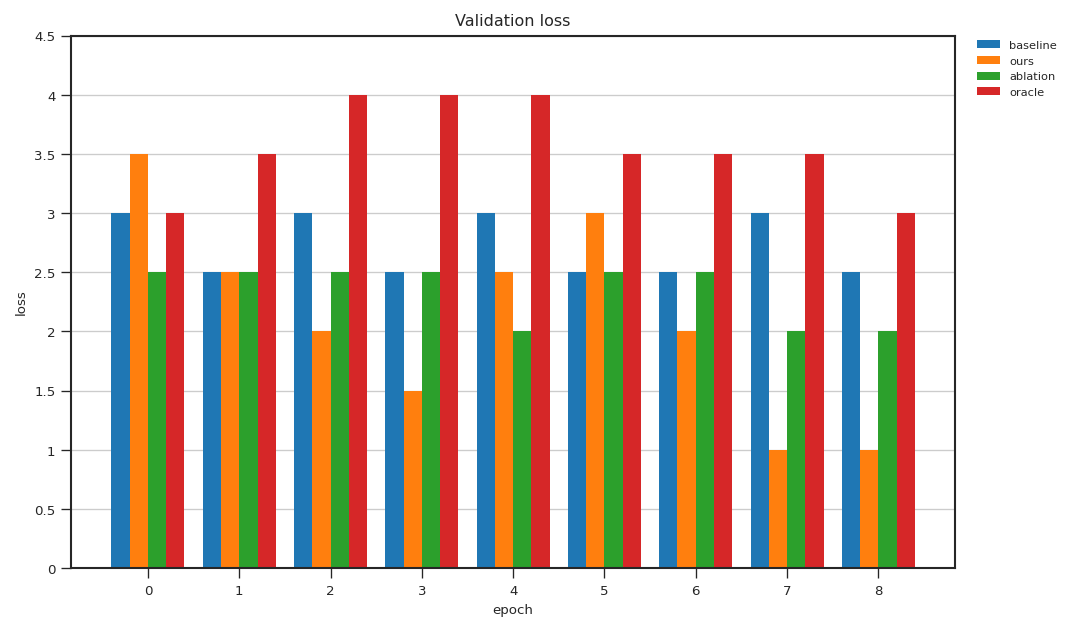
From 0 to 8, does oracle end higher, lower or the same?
the same
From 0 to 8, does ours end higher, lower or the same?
lower
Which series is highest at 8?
oracle
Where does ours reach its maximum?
0
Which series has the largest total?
oracle
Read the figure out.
Title: Validation loss
x-axis: epoch, ticks 0 1 2 3 4 5 6 7 8
y-axis: loss, ticks 0 0.5 1 1.5 2 2.5 3 3.5 4 4.5
Legend: baseline, ours, ablation, oracle
Values:
baseline: 3 2.5 3 2.5 3 2.5 2.5 3 2.5
ours: 3.5 2.5 2 1.5 2.5 3 2 1 1
ablation: 2.5 2.5 2.5 2.5 2 2.5 2.5 2 2
oracle: 3 3.5 4 4 4 3.5 3.5 3.5 3
